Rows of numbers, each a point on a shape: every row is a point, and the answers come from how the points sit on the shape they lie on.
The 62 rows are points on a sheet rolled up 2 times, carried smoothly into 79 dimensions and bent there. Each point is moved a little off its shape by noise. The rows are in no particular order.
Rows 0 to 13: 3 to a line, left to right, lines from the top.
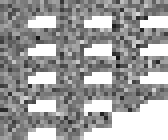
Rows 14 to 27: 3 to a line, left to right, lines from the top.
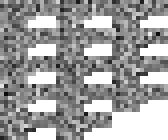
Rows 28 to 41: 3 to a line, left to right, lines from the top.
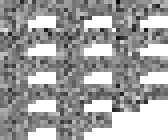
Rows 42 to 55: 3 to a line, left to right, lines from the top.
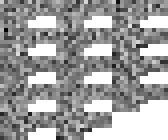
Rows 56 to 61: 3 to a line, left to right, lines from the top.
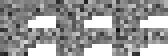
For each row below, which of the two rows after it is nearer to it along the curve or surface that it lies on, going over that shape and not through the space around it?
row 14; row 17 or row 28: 28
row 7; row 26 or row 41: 41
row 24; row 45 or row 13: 13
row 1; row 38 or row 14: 38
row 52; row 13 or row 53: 13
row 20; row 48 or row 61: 48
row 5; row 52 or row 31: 31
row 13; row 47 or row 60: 60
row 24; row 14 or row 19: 14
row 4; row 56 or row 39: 56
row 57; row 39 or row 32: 39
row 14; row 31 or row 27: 31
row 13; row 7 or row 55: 7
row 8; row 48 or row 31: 31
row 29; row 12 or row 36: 12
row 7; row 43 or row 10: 43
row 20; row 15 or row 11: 11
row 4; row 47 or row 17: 17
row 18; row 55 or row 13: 13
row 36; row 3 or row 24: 3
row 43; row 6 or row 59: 6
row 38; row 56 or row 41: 41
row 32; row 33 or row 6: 6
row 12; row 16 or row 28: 28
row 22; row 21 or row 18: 21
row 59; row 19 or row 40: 19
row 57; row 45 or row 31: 31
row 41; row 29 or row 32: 32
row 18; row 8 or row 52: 52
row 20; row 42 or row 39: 42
